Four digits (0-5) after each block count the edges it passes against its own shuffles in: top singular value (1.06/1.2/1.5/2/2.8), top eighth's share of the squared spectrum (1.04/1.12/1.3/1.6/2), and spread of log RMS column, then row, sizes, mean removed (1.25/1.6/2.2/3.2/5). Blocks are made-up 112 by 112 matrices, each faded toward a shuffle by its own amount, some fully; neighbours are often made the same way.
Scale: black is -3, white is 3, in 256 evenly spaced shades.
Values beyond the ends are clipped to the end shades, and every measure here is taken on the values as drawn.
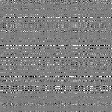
5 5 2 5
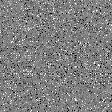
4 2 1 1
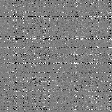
2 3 3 4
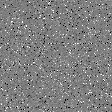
1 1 0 1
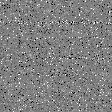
1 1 1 1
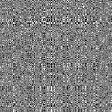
5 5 4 3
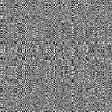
5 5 4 3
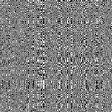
5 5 4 3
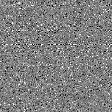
4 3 1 2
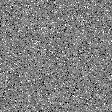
1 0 0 0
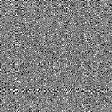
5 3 2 3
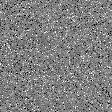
0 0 0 0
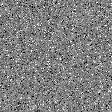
2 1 0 0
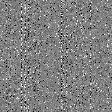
2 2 3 0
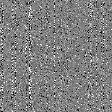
2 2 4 0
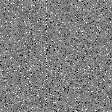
2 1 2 0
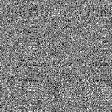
4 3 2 2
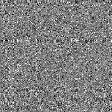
4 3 2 2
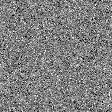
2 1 0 0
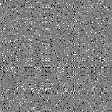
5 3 2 2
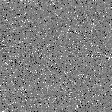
3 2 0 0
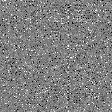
4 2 1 1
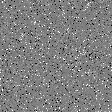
0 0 0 0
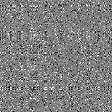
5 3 2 2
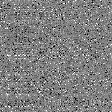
4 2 1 2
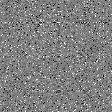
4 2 1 1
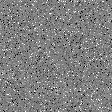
0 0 0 0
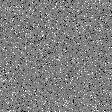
0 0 0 0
